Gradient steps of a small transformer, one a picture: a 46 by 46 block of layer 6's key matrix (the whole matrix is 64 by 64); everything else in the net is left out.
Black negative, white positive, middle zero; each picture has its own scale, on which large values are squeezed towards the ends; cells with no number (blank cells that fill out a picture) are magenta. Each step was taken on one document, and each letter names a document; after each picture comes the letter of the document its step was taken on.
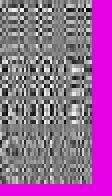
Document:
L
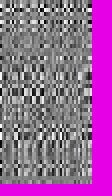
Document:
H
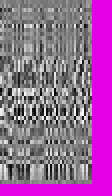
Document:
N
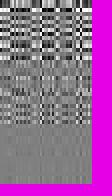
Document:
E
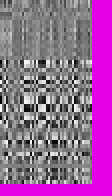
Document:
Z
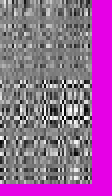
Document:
Z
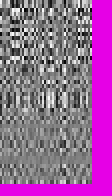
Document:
E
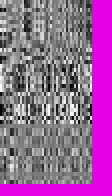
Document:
E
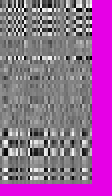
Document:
L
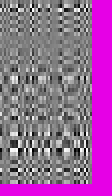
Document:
H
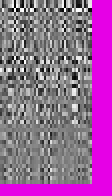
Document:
L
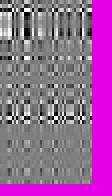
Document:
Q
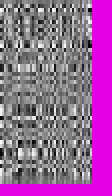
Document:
N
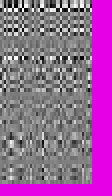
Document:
L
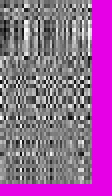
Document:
Z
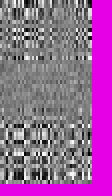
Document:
N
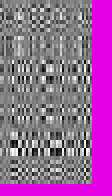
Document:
H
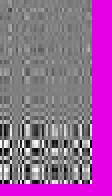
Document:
Q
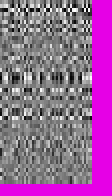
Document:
H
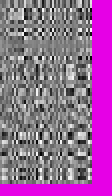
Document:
L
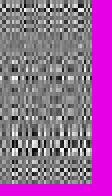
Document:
H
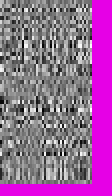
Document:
N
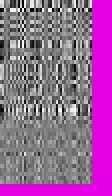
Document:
E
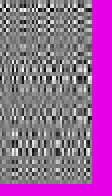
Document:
H
